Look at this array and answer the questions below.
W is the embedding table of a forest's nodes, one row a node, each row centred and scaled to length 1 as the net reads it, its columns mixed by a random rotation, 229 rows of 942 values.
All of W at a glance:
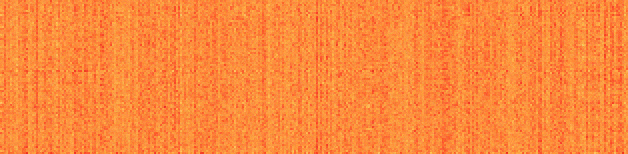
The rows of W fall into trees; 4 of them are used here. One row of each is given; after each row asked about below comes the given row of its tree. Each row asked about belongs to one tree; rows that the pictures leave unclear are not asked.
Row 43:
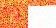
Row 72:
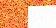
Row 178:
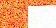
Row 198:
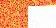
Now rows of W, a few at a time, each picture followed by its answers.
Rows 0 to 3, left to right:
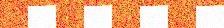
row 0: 198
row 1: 43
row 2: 72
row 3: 178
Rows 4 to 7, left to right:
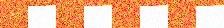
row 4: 72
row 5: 43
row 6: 198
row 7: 198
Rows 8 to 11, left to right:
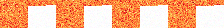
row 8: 72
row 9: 72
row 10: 198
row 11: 72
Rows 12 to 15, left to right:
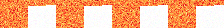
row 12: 198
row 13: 72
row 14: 72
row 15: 72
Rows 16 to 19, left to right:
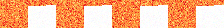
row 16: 72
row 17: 72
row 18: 43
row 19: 198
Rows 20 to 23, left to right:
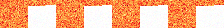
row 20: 198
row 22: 72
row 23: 72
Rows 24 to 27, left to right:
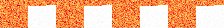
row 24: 178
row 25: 178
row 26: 198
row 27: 198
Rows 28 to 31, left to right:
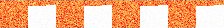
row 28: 43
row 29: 178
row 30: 72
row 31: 198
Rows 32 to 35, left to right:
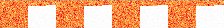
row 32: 43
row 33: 43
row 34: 178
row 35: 43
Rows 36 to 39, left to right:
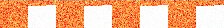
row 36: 43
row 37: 178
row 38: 43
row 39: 72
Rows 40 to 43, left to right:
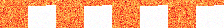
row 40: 43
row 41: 72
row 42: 178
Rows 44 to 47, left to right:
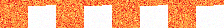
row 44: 198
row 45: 72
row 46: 198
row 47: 198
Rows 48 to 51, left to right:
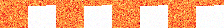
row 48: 43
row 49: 198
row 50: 72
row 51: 72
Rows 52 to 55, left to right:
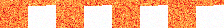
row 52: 43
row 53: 72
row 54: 43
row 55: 198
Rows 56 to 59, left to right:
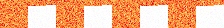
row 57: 198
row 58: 72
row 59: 198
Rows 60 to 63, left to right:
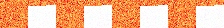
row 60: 43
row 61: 198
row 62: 72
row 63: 43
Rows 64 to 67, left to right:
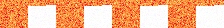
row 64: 43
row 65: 72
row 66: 43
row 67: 43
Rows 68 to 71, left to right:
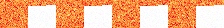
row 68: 43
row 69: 72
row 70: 72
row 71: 43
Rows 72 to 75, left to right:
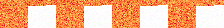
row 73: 198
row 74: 198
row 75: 43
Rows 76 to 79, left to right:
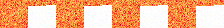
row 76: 72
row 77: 72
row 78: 43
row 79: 198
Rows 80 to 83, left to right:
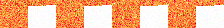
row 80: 72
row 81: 72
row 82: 43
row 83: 72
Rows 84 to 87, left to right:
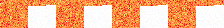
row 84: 43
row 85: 43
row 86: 198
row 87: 198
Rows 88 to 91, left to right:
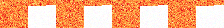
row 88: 43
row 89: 198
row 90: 72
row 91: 198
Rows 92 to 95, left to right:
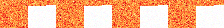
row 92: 43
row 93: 178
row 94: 72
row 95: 178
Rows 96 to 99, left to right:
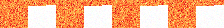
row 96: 198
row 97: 72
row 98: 43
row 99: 198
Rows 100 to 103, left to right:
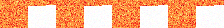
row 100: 178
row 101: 72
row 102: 72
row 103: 72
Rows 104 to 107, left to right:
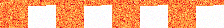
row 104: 43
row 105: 198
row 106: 198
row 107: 198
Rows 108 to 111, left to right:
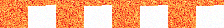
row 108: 198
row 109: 178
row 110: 178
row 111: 178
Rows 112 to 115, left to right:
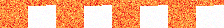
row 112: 72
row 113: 72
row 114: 178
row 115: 198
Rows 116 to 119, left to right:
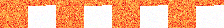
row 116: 72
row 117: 43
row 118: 72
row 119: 72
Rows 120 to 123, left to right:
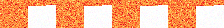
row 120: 72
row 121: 72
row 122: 178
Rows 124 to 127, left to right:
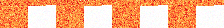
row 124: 72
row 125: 198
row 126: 43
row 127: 43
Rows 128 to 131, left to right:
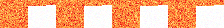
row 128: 72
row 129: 43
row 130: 178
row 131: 198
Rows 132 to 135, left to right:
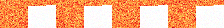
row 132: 72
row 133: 43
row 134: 72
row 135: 198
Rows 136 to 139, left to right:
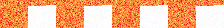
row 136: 178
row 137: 198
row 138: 43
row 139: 198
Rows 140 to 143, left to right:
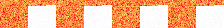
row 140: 43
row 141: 43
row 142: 72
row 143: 43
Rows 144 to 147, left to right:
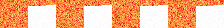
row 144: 198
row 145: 198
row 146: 43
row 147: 198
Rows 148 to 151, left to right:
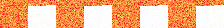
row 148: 43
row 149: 72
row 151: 72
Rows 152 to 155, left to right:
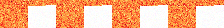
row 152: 198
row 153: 72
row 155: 72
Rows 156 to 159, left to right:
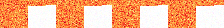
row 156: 198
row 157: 178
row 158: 178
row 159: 178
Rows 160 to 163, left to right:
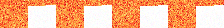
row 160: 198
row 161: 198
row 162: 72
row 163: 72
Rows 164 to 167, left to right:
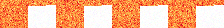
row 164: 43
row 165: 198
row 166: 72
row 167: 72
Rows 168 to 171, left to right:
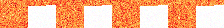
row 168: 72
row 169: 198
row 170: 198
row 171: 43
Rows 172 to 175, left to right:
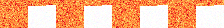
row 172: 72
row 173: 178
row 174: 198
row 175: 43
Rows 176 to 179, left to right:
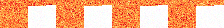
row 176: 72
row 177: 198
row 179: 43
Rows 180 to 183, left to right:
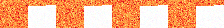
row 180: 43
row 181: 198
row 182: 198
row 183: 72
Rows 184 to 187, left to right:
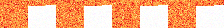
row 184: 198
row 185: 198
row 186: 43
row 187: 72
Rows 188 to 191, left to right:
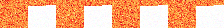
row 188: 178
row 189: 72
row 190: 178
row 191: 198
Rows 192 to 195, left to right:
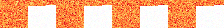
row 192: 178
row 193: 178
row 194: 72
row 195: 72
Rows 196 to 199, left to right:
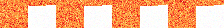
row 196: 72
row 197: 43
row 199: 198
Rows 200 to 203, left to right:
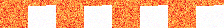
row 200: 43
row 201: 72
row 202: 43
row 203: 198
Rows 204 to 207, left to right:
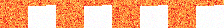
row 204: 43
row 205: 72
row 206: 43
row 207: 43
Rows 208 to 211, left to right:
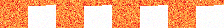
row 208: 198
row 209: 72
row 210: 72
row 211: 198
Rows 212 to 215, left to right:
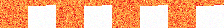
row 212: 178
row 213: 43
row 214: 198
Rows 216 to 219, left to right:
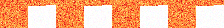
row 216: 198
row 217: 178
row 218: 43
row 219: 198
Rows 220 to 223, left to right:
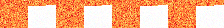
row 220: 198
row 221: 198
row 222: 198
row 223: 43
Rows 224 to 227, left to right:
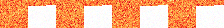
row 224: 72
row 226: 198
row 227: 72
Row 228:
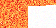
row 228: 198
